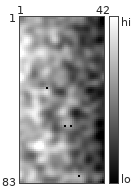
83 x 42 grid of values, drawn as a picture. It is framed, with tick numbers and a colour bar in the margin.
There are no regular stripes. Overall the values sit about 50% of the way up the scale. The texture is blotchy. There are four isolated cells, each far lower than the cells round it. Values rise toward the left.
